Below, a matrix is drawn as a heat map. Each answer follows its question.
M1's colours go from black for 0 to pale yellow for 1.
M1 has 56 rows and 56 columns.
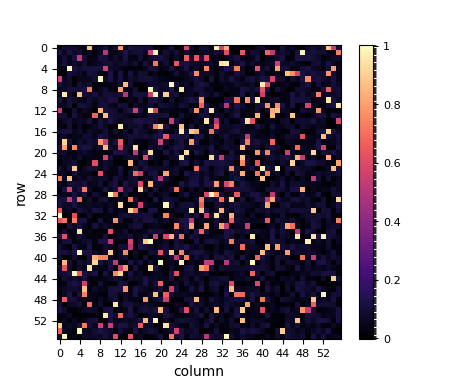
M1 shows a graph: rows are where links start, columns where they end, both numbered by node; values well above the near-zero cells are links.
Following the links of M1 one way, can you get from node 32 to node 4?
yes
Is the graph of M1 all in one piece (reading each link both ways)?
yes
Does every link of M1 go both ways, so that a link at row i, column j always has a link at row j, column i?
yes
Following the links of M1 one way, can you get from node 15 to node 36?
yes
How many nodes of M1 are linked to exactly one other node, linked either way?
1
